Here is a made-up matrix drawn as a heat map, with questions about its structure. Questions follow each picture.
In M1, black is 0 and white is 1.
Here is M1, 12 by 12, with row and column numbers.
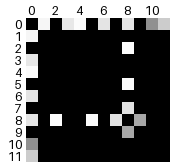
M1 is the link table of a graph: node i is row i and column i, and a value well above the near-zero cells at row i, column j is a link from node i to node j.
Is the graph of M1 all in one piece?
yes
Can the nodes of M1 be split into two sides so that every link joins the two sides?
yes
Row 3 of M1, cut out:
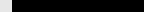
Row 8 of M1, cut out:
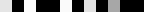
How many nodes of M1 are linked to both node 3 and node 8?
1
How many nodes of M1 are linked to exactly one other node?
10
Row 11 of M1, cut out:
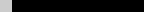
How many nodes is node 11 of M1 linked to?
1
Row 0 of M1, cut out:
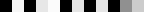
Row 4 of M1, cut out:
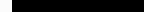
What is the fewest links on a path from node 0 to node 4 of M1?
1
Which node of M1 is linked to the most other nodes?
node 0
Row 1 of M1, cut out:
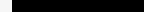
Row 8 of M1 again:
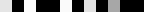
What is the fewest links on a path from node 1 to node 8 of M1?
2
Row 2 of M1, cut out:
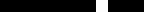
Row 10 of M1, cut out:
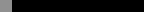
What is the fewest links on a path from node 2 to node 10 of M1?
3
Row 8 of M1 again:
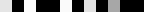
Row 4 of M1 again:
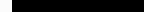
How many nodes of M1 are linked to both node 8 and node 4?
1
